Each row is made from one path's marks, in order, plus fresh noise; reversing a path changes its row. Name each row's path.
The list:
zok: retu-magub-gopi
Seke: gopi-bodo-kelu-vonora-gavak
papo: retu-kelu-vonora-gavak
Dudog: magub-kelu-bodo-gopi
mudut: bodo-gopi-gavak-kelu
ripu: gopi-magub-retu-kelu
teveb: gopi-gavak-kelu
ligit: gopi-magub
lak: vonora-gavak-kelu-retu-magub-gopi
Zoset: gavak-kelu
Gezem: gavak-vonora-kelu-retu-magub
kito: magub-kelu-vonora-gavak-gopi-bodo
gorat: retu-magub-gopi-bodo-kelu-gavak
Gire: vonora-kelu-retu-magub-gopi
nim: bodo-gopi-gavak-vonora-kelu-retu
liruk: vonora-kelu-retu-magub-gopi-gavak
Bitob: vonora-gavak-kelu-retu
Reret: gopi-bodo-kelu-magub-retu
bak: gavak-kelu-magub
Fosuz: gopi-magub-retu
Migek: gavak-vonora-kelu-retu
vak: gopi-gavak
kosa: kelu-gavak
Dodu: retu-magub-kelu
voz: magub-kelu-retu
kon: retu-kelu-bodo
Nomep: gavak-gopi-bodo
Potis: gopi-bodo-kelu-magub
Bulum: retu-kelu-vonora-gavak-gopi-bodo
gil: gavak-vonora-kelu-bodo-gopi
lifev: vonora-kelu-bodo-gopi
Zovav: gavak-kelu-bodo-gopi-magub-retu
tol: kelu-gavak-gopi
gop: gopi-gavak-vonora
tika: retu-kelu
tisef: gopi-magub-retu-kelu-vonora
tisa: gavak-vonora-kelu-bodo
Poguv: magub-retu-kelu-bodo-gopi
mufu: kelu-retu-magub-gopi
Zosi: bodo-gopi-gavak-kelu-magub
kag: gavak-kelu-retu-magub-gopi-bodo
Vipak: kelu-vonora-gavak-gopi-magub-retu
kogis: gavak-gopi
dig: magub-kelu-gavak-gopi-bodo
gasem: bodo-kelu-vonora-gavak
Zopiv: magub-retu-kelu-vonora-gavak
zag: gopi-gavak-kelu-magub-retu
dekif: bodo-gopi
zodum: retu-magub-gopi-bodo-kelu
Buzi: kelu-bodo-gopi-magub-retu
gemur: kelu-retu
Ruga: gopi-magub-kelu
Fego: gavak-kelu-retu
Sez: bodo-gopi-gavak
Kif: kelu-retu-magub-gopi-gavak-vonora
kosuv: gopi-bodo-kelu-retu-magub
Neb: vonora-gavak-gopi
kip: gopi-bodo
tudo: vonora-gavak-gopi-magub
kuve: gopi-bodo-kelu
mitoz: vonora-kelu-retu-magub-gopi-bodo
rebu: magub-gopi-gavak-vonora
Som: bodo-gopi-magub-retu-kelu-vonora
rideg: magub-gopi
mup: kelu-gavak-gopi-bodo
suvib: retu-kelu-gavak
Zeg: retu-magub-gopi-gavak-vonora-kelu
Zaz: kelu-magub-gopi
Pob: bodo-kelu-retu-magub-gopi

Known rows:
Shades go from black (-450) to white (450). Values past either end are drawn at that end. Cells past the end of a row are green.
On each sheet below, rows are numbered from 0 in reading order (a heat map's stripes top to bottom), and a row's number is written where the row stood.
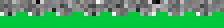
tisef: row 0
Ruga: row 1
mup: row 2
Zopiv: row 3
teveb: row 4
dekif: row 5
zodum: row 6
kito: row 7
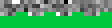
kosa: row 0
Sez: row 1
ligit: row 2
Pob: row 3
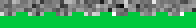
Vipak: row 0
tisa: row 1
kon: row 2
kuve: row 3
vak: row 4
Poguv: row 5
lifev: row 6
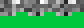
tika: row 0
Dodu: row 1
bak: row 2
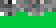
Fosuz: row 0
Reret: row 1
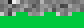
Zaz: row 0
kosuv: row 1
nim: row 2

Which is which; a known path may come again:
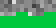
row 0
Buzi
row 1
mup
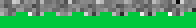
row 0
tol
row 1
kito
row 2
Reret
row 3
Kif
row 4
lak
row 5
tisef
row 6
Ruga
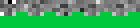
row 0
rideg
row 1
gil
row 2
Bitob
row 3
gorat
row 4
nim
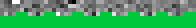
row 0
gemur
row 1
Migek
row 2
kip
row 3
Gire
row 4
mudut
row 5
mitoz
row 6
kag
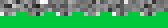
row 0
Sez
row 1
suvib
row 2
Zeg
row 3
Potis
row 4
dig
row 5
tisa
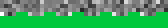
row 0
gop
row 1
zodum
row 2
gasem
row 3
kon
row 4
ripu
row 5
Zoset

